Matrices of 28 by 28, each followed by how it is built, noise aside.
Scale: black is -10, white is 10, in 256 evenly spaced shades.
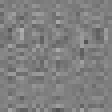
low rank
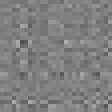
low rank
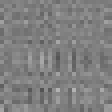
low rank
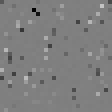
sparse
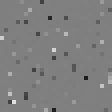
sparse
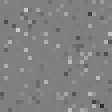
sparse
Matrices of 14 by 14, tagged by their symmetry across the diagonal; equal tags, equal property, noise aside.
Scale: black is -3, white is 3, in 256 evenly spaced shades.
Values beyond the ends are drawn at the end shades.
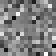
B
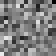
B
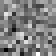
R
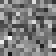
R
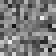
R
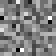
B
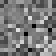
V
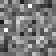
V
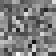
R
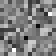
V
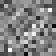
V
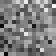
B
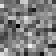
R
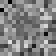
V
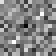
V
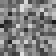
B
